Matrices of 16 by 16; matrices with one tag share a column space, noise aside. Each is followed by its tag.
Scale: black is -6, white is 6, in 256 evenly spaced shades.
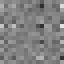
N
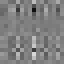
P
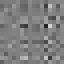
N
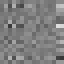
N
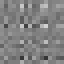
N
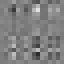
P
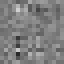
P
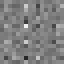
N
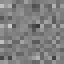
N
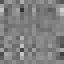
P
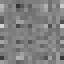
N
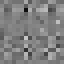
P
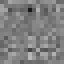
P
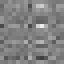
N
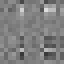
P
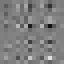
N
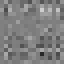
P
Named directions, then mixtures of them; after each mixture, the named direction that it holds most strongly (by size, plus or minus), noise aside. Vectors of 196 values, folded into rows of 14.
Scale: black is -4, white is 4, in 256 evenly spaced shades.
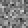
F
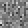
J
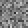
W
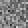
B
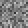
W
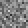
B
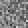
B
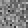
B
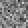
B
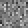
J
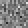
J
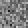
B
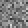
W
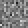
J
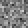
F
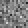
B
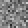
B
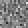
J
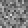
F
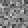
F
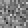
B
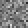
W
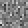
J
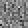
J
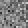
B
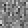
J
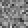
F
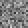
W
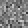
W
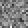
W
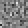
J
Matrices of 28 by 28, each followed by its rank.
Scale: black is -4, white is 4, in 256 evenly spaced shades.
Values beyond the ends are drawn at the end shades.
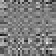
three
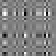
one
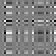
one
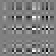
one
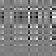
one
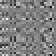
three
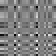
one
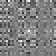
three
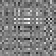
three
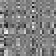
three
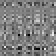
three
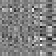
three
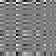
one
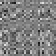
three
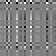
one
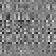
three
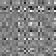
three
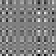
one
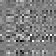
three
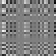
one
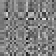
three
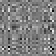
three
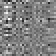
three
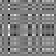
one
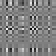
one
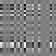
one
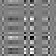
one
